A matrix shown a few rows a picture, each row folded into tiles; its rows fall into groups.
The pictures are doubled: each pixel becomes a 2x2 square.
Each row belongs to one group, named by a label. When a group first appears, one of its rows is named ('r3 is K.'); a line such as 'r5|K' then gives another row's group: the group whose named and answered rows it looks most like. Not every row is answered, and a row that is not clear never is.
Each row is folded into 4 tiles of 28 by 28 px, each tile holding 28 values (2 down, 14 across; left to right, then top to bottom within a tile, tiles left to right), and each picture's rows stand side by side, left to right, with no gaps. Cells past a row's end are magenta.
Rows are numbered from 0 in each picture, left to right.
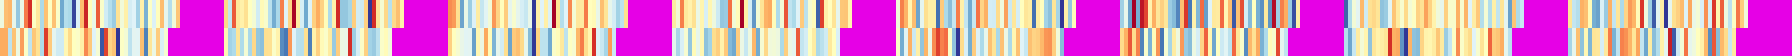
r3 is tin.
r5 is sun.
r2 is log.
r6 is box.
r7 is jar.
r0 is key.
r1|tin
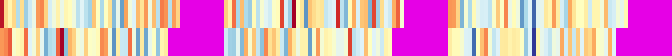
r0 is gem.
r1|tin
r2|log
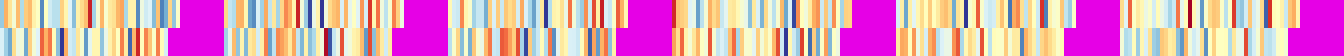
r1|jar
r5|tin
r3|gem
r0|box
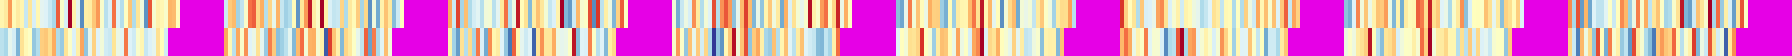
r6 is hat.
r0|tin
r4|hat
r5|gem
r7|tin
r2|tin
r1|key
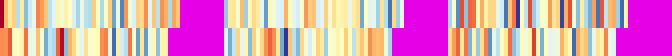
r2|sun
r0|gem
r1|box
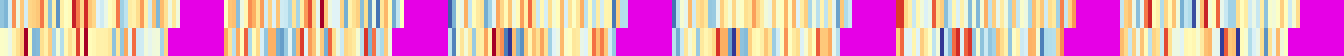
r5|key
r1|key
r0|hat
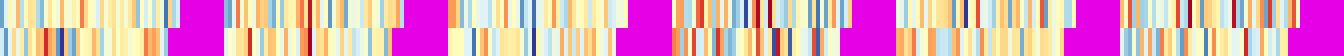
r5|tin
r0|box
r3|key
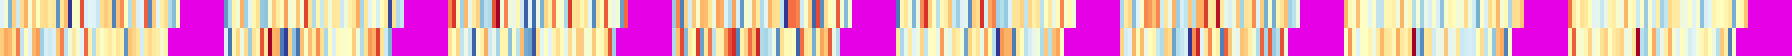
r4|key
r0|sun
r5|key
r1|box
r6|jar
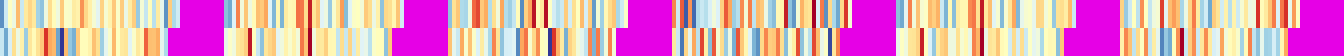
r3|tin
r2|key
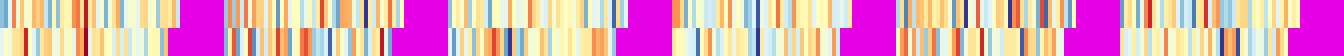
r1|sun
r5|key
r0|hat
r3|log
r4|sun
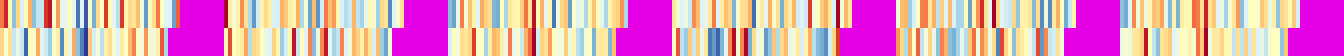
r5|hat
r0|log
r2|hat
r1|jar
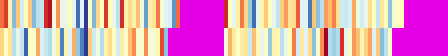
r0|log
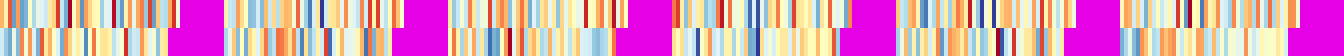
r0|tin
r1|jar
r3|log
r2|gem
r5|tin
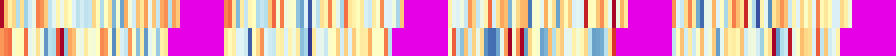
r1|log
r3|jar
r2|gem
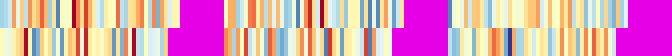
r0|hat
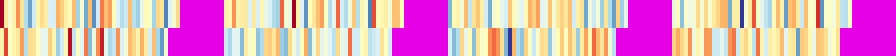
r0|jar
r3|sun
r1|tin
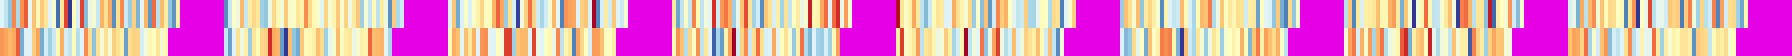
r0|sun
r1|box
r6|sun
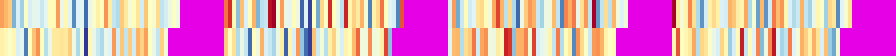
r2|sun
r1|log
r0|log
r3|jar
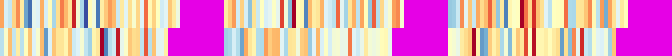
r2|hat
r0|jar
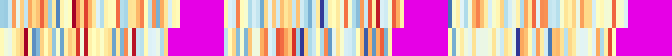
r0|hat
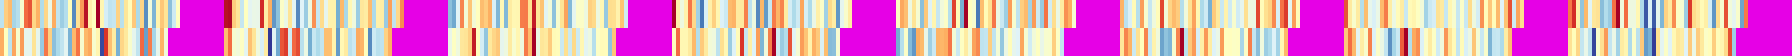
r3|jar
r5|gem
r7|log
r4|tin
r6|gem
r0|key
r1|gem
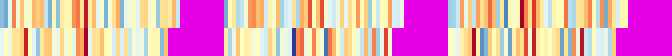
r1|key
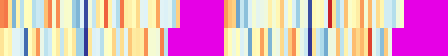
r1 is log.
